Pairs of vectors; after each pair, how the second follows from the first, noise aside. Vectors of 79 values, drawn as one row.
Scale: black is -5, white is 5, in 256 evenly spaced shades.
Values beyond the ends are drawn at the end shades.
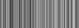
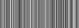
sign-scrambled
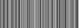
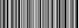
scaled up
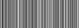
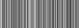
shuffled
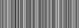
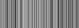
sign-scrambled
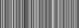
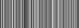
copied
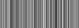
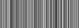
copied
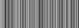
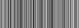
shuffled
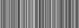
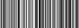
scaled up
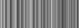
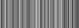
shuffled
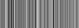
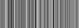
copied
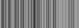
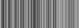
copied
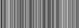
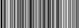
scaled up
